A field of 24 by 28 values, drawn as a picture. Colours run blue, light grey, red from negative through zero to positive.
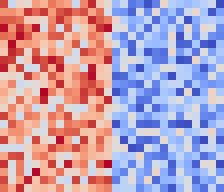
The ninth with the highest average is the top left. A vertical seam about 50% of the way across splits the table, and the left part is higher. On average the colour sits 50% of the way up the scale.
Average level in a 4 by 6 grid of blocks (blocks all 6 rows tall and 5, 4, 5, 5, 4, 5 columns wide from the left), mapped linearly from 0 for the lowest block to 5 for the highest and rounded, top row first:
554000
455000
444011
444100
